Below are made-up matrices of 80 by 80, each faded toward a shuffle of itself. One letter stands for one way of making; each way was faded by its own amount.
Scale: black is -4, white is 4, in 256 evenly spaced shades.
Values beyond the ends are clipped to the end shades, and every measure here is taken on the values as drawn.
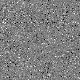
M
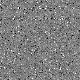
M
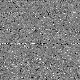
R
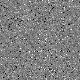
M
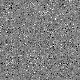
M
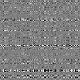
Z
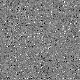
M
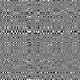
Z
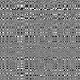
Z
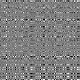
Z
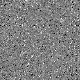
M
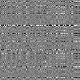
Z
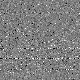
R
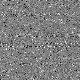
R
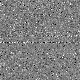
R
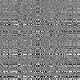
Z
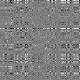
Z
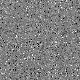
M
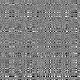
Z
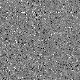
M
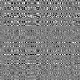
Z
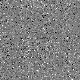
M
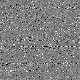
R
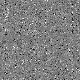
M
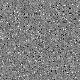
M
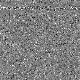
R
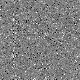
M
